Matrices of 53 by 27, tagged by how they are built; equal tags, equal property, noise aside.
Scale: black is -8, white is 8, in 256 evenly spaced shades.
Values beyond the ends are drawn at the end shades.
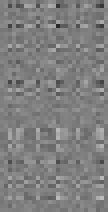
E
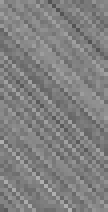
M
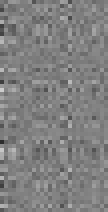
E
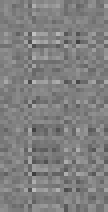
E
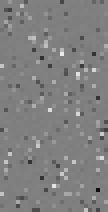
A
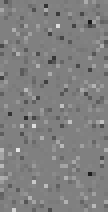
A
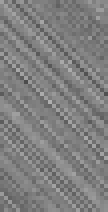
M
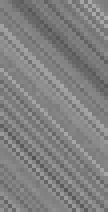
M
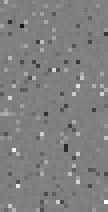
A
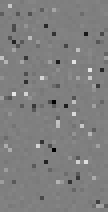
A
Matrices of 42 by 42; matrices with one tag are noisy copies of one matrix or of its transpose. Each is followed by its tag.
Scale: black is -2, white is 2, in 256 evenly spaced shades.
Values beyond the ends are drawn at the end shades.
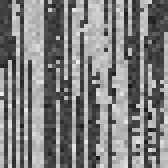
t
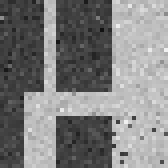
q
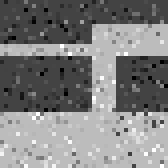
q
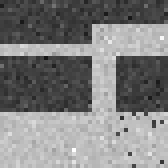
q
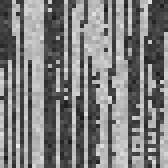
t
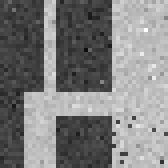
q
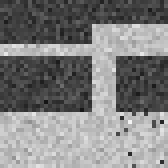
q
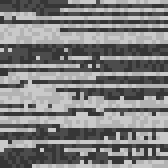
t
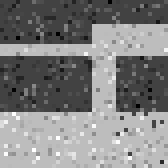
q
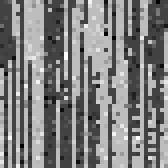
t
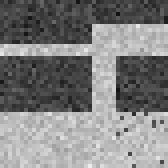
q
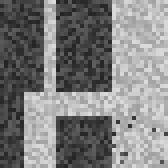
q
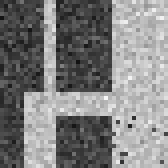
q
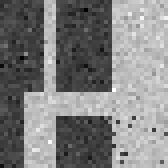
q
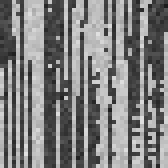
t
